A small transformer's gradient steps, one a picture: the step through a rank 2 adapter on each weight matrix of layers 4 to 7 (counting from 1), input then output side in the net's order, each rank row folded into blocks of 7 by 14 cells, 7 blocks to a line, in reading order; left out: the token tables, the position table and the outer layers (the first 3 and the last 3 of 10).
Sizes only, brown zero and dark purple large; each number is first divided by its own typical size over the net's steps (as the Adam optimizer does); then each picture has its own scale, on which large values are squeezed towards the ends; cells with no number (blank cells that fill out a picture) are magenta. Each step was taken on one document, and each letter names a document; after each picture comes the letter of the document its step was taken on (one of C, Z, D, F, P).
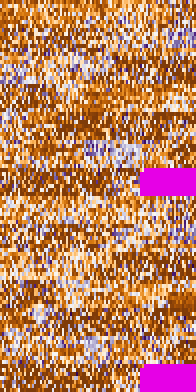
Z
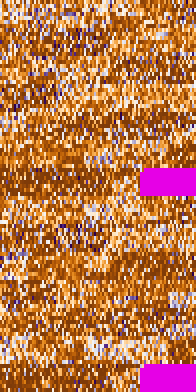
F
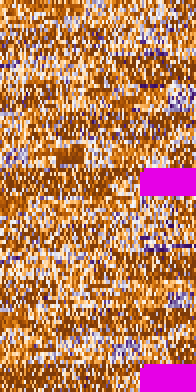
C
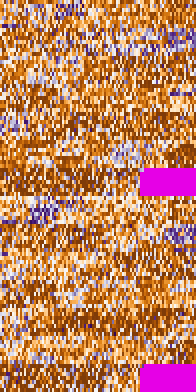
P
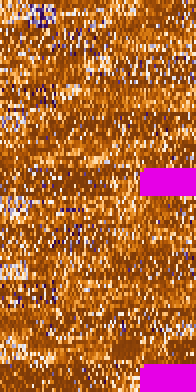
F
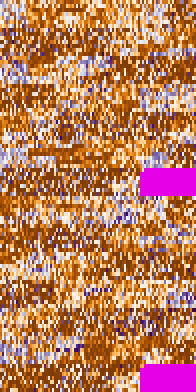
C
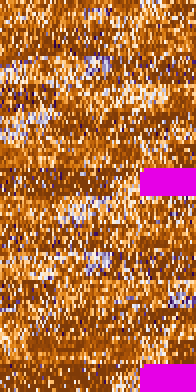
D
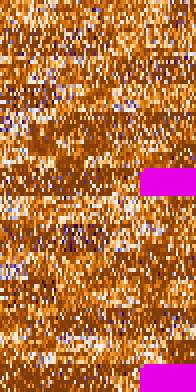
F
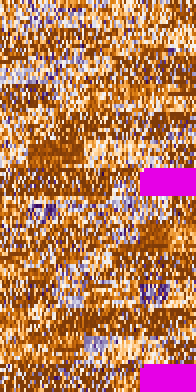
Z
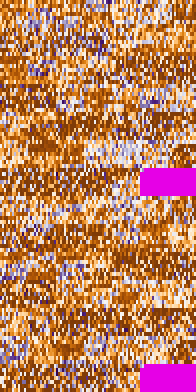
Z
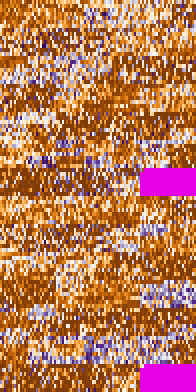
Z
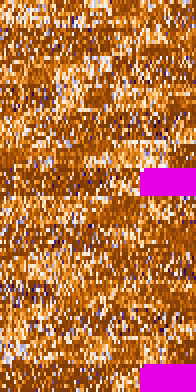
D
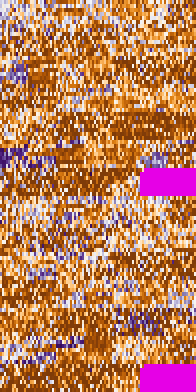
C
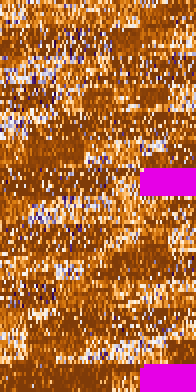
F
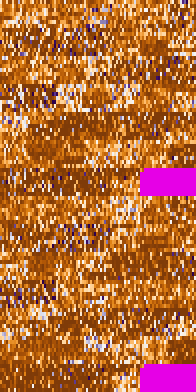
F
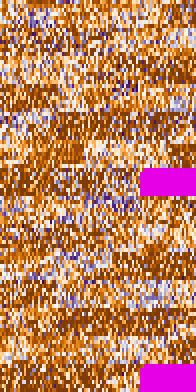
Z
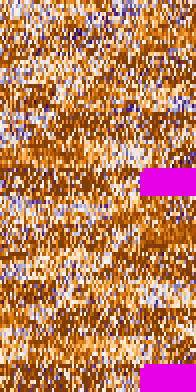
Z
